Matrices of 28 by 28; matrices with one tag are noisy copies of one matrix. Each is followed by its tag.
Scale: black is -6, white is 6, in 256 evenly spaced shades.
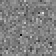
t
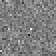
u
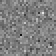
t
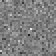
u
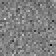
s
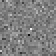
u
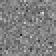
t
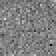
s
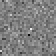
u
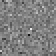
u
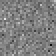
s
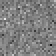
s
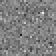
t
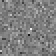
u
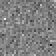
s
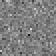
u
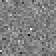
u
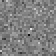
u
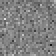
s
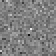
u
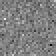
s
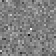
u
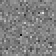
t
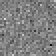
s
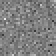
s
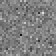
t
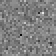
t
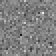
t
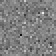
t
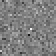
u
